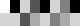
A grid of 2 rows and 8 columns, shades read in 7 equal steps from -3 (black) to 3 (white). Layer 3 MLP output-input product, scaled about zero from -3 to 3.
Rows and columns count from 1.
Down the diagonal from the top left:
3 2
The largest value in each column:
3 2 2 1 2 2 1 2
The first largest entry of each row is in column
1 1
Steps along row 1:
down up down down up down down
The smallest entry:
-3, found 3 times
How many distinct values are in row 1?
5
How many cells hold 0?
2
